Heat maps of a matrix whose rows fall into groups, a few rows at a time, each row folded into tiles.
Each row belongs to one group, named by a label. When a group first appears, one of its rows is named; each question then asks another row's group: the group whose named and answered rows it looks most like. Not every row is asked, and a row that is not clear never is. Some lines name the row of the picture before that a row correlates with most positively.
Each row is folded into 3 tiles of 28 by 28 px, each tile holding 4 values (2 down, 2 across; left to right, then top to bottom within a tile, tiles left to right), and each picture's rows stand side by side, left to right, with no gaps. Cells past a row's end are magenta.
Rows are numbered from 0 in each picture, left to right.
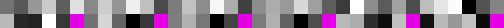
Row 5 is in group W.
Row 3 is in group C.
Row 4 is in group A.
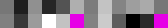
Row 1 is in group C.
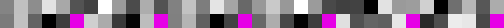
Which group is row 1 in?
A
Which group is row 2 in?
C
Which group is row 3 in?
C
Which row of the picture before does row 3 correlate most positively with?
1
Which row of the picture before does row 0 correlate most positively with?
1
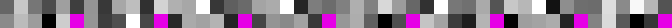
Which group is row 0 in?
A
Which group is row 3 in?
W
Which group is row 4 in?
C
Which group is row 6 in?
W
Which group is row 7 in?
C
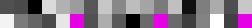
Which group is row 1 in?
C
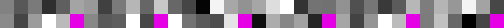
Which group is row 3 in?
W
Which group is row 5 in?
C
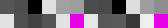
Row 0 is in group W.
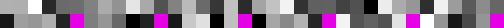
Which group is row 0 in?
W
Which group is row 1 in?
C
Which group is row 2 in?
A
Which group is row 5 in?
A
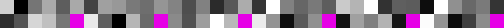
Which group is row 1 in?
A
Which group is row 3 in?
A
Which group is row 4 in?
W
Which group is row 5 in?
A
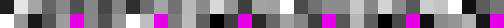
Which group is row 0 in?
A
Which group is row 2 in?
C
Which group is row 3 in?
W
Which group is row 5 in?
W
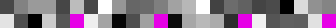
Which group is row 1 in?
A
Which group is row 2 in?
W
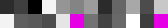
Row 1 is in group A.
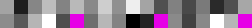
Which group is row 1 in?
C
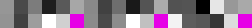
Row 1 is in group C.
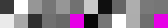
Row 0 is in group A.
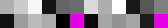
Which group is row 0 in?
W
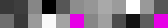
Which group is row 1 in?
C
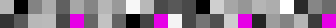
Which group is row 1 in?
C
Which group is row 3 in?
W
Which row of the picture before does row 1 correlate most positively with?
1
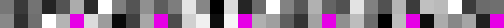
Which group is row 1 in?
A
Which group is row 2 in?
A
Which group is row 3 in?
A
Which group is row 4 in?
A
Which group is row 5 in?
W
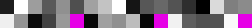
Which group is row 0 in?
A
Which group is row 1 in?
W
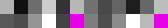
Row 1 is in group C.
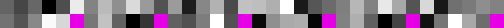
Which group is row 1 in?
C
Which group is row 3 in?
W
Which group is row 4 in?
C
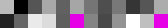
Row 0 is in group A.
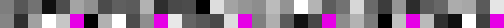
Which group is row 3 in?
C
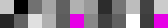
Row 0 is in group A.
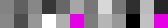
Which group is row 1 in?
A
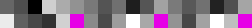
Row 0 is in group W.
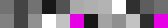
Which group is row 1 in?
W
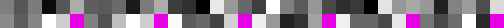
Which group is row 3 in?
A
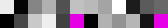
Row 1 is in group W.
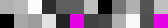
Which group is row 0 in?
W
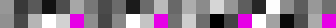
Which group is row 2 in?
C
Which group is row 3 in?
A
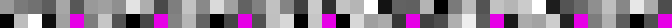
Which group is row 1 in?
C
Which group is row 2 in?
C
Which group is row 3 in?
A
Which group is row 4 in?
W
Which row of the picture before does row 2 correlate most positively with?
2
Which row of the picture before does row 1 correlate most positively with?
2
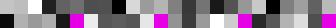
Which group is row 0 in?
W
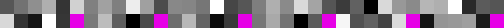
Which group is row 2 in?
C
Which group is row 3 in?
C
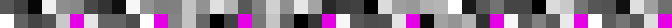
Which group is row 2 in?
C
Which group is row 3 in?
C
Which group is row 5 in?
W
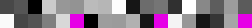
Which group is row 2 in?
A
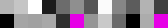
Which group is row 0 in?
W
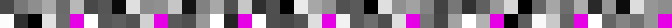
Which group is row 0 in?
A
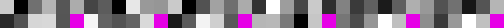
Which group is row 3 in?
A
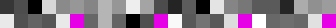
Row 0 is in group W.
